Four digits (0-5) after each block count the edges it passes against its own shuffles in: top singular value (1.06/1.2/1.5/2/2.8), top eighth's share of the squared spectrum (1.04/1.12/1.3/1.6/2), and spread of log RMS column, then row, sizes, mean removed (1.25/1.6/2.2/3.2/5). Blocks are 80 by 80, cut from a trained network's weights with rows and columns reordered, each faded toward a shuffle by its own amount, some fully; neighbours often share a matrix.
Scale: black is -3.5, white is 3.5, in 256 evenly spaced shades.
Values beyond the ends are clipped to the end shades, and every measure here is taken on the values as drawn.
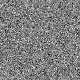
1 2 0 0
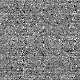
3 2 2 0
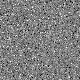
0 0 0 0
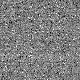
1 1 0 0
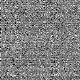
3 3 2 0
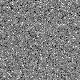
0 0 0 0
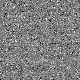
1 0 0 0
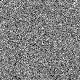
0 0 0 0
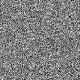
3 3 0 1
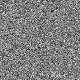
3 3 1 2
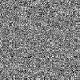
3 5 2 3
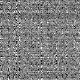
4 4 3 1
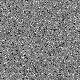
0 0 0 0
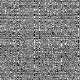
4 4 4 0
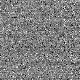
2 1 1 0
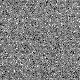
1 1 1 0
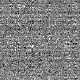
3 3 3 0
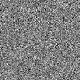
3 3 1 1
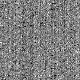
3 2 0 2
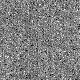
1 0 0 0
